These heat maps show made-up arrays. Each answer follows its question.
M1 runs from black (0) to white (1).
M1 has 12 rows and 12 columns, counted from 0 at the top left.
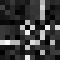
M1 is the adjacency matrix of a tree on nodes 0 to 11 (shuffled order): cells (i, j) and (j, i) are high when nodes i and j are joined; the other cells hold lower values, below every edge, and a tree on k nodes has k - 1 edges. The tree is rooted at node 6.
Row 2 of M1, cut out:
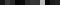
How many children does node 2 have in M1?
0
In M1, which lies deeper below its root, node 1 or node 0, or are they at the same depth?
the same depth
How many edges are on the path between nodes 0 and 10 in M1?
2
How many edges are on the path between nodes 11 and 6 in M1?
2
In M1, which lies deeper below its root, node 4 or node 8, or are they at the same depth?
node 4
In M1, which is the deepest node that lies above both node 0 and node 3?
8
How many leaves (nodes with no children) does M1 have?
9
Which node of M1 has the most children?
8
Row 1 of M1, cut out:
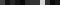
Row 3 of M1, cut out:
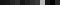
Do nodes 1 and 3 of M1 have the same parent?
yes
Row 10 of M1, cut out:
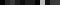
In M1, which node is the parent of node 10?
8
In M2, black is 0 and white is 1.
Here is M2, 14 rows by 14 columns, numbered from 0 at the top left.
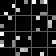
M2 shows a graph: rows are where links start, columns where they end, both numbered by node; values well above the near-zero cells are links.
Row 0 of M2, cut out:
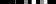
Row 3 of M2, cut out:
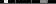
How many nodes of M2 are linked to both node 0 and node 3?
2
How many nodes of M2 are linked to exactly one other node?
5
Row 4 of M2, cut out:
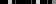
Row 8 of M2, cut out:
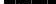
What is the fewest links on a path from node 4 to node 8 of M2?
4
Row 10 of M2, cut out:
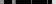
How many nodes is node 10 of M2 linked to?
3
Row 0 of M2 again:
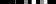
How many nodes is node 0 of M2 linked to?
4
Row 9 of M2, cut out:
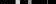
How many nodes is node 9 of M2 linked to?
2
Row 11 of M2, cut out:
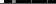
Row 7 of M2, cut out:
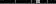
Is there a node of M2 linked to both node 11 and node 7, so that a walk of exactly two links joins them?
no
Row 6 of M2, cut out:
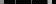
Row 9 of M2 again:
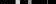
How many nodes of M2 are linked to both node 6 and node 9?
0
